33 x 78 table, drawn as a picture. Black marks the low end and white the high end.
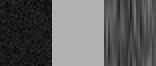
The table splits into one row of 3 panels. Panel 1,1: very low, fine-grained, faint in contrast. Panel 1,2: high, flat. Panel 1,3: low, streaked downward.
